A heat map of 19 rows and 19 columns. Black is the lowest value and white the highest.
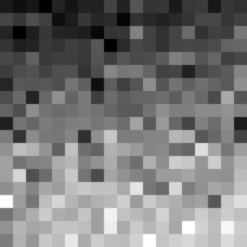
Slope: up to the bottom. Ninth with the lowest average: top left. Stripes: none.
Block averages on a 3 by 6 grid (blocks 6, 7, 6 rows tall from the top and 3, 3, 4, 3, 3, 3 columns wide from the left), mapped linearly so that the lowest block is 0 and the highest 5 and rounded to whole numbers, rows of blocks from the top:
0 0 0 1 1 1 / 2 3 2 3 3 3 / 4 5 5 5 5 5
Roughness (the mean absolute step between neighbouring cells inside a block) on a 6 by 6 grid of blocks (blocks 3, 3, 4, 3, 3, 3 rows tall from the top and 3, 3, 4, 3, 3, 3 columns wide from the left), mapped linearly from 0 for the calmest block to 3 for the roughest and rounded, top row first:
111111 / 101111 / 211112 / 212132 / 211211 / 111111
